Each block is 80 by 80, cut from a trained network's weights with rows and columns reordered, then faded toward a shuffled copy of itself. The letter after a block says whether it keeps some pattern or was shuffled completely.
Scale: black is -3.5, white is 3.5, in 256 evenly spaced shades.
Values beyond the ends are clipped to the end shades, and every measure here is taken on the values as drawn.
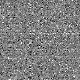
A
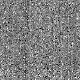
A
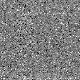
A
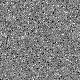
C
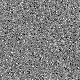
C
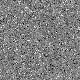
C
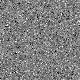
C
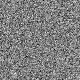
C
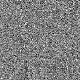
A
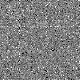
A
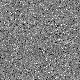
C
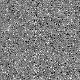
A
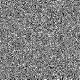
A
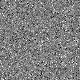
C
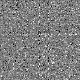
A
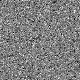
C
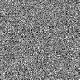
A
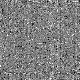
A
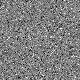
C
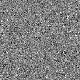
A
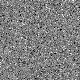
C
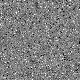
C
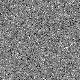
C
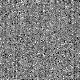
A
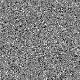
A
